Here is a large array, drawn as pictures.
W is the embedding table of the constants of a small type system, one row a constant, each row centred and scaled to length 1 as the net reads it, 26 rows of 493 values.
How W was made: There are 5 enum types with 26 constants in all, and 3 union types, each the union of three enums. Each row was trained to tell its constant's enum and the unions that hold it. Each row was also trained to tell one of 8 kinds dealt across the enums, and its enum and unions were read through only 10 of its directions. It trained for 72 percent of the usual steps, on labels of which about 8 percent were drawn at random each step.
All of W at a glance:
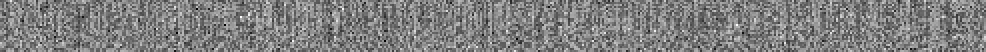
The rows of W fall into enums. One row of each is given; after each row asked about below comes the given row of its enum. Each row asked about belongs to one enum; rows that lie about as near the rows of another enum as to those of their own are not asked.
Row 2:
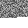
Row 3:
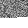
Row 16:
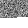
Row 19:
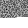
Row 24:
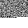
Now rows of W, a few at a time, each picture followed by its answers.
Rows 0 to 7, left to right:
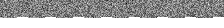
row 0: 24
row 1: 3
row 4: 2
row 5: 3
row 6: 2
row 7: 2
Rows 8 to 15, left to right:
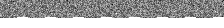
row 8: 16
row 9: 19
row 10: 19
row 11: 2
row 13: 19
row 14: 19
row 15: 16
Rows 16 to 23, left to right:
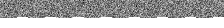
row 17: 3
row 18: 24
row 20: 24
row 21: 16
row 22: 16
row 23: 16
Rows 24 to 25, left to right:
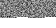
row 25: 24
